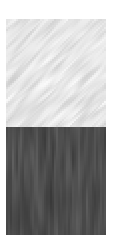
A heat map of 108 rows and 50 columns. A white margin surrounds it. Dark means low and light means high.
The table splits into 2 rows of 1 panel. Panel 1,1: very high, slanting up to the right, faint in contrast. Panel 2,1: low, streaked downward, faint in contrast.
